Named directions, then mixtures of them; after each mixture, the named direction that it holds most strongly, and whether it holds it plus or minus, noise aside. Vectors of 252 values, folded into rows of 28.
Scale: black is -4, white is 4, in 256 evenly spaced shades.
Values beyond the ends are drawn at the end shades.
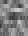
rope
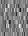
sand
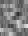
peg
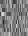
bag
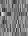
bag, plus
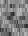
peg, minus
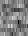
rope, minus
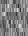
sand, plus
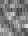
peg, plus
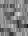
peg, minus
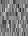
sand, plus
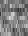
rope, minus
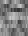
rope, minus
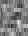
peg, plus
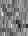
peg, minus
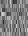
bag, plus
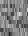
peg, minus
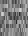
rope, plus
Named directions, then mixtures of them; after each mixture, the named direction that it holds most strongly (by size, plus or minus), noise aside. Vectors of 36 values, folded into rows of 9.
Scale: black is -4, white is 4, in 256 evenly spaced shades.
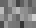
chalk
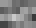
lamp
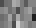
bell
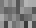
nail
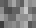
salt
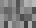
nail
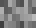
chalk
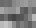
lamp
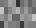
chalk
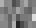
bell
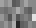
bell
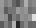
bell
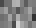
bell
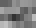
lamp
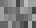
nail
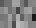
bell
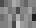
bell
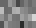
chalk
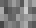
salt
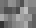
salt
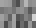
bell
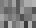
nail
